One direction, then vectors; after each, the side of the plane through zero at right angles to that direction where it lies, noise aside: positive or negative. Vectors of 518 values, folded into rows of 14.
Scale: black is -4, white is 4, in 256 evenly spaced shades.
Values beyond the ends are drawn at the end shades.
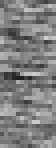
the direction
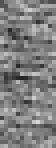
positive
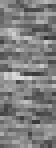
negative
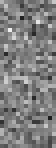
negative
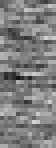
positive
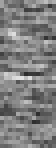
negative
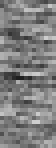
positive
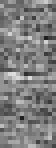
negative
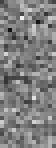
positive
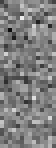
positive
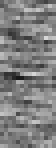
positive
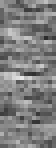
negative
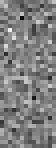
negative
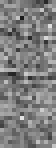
positive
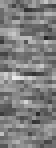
negative
